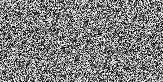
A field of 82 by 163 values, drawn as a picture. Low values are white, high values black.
Odd rows or columns: none. Slope: none. Average level on the scale: 50%. Symmetry: a half turn. Histogram: flat.
